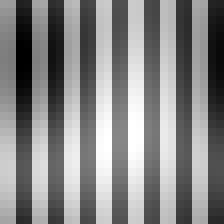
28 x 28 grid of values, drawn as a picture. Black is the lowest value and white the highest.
Ninth with the highest average: centre. Average level on the scale: 50%. Stripes: upright, repeating 7 times. Lone odd cells: none.
